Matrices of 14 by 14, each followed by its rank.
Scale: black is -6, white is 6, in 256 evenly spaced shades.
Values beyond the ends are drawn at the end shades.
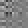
two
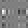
one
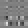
one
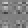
two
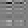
one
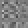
two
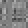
two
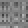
two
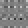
two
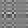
one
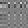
one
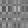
one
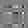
one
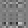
one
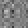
two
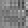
two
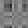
one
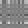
one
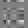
one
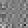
two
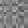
two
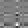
one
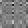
two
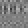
two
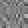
two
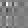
one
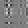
one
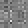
two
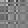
one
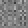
two
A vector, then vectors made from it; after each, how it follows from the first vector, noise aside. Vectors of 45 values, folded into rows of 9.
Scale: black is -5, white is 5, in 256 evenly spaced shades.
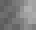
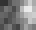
scaled up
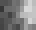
scaled up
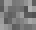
sign-scrambled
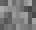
sign-scrambled
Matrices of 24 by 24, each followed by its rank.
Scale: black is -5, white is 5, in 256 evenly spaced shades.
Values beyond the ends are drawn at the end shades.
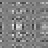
two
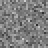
full rank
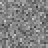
full rank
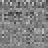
five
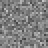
full rank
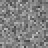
full rank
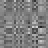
two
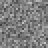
full rank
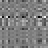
two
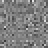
five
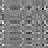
two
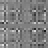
two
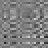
two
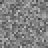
full rank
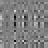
two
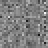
five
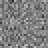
five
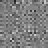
five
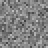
full rank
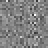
five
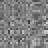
five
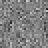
five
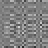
two
